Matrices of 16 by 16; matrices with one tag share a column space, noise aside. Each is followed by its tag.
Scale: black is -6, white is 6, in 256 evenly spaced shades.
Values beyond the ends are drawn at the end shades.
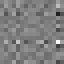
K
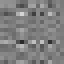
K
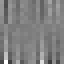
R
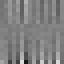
R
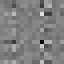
K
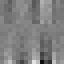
R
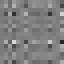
K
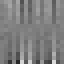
R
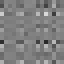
K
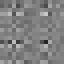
K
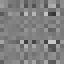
K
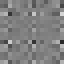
K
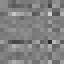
K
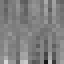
R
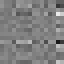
K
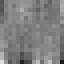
R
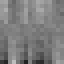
R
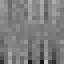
R
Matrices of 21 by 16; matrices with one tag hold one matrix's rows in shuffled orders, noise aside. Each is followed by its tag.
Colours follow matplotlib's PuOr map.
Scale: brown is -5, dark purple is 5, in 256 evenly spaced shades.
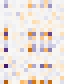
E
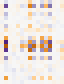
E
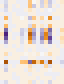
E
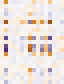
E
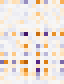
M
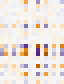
M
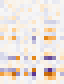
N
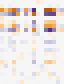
N
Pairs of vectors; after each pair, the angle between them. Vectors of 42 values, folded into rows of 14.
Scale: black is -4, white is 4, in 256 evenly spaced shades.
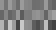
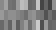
orthogonal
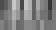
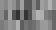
partly opposed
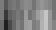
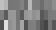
partly opposed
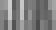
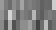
partly aligned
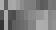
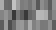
partly aligned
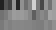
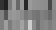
partly aligned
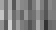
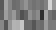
orthogonal
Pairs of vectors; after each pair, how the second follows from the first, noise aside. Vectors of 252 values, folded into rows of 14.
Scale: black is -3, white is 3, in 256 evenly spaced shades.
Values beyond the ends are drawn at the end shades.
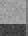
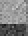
copied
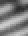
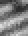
copied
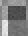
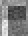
copied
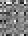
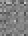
shrunk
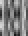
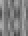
shrunk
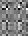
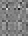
shrunk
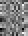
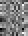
copied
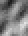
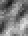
copied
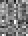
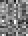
copied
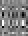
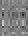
shrunk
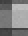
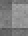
shrunk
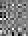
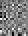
copied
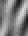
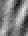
copied
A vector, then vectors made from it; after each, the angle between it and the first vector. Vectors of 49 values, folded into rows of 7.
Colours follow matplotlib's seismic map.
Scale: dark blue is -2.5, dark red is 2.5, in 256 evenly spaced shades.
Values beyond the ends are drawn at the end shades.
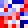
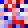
partly opposed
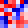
partly opposed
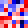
nearly parallel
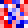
partly aligned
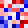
nearly opposite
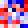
partly aligned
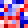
nearly parallel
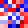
partly opposed
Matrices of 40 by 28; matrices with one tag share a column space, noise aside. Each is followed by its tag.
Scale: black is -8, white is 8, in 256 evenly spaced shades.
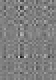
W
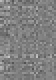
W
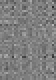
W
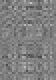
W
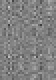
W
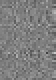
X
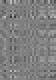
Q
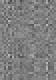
W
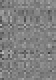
X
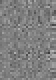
X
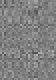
X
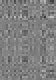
Q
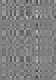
Q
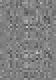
X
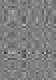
X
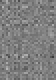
W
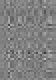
X
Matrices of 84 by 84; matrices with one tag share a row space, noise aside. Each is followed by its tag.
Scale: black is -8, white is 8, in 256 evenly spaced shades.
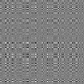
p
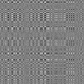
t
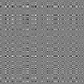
p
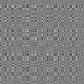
p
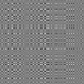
t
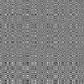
p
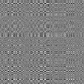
t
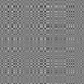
t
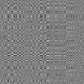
t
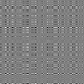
p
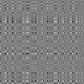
p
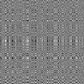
p
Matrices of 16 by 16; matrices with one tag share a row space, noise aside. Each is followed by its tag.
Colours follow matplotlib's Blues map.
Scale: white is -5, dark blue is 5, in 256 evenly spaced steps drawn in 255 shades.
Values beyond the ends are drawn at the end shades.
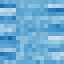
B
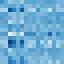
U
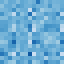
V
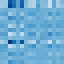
U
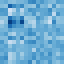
U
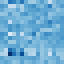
U
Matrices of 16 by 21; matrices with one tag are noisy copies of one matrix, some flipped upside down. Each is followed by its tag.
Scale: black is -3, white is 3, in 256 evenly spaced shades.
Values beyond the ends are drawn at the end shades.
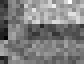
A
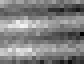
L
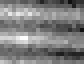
L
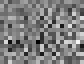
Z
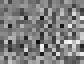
Z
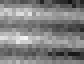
L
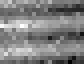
L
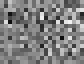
Z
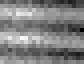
L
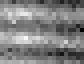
L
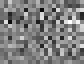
Z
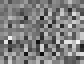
Z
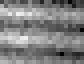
L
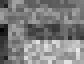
A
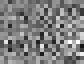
Z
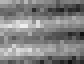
L
